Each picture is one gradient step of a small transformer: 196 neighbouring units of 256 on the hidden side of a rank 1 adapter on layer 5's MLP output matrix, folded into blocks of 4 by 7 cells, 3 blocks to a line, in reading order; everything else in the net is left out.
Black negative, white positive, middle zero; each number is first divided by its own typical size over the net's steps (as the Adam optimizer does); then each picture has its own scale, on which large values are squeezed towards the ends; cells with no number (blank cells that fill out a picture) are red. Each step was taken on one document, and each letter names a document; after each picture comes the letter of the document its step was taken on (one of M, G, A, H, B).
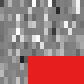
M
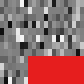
M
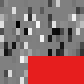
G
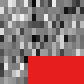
M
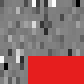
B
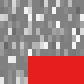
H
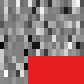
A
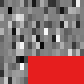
M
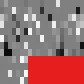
G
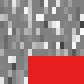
H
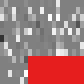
G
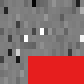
B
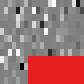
B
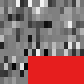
A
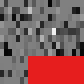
G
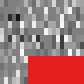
M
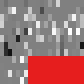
G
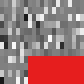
H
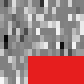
H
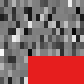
H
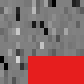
B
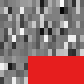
A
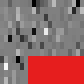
B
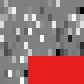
G
